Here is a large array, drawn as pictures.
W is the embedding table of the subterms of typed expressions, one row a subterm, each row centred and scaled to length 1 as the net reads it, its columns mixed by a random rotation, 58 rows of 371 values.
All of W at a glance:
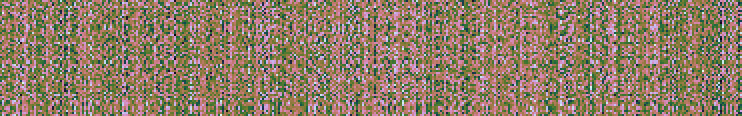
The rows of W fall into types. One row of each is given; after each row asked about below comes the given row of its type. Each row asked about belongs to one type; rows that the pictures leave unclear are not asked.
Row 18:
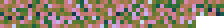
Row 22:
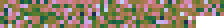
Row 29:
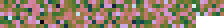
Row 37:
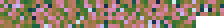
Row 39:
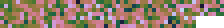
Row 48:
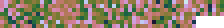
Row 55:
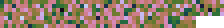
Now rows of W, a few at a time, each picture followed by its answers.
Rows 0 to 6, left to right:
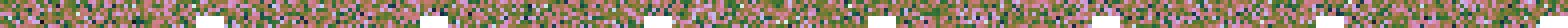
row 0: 29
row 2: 22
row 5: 18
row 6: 48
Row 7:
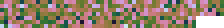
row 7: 22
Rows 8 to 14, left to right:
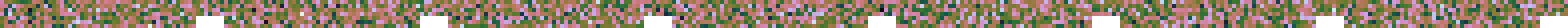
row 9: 29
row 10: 18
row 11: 55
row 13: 48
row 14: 39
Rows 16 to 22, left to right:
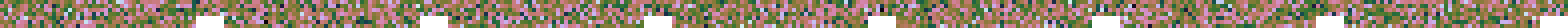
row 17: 29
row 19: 37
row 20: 37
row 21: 55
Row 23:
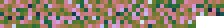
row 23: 18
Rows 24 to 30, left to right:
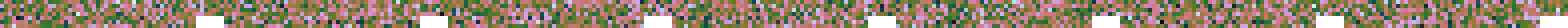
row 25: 29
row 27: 18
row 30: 48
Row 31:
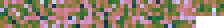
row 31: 48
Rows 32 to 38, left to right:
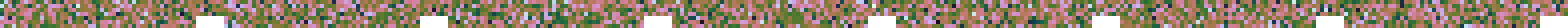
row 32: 18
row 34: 29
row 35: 48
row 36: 29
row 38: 39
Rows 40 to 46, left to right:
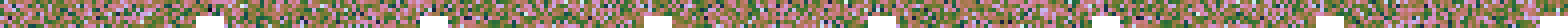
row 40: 55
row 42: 18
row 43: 37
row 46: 48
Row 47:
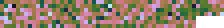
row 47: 55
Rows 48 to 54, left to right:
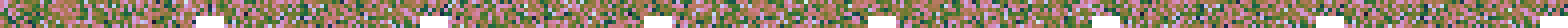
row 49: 22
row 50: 18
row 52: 39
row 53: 22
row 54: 22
